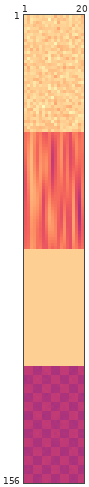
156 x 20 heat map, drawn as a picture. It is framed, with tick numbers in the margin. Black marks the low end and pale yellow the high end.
The table splits into 4 rows of 1 panel. Panel 1,1: very high, fine-grained, faint in contrast. Panel 2,1: high, streaked downward. Panel 3,1: very high, flat. Panel 4,1: middling, checkered, faint in contrast.
